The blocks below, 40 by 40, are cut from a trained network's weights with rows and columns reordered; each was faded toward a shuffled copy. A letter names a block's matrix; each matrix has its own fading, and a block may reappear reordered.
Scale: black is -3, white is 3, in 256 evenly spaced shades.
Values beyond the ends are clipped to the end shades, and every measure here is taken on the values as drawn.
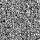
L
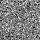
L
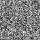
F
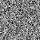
L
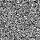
L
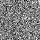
L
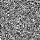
F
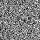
L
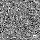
L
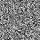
F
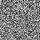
F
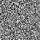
F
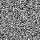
F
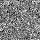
L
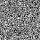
L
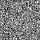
L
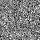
L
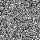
L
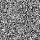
F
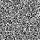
F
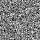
L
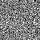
L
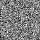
L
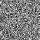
F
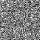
F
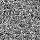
L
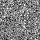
L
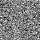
L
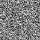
F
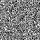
L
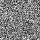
F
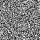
F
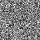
L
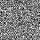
F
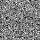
L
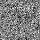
L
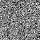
L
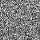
F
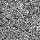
L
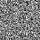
F
